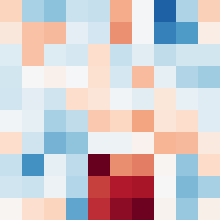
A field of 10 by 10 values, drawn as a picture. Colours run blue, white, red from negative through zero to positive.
The top right is the ninth with the lowest average. An odd patch, higher than its surroundings, sits in the bottom middle. The ninth with the highest average is the bottom middle. The halves do not mirror each other.
